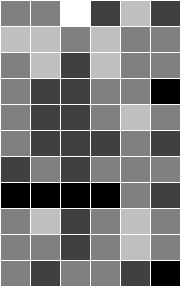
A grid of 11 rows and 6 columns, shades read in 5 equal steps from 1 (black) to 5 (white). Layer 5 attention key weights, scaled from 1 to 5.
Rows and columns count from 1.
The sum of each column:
31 30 26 31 36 26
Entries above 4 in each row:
1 0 0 0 0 0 0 0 0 0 0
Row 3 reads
3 4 2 4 3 3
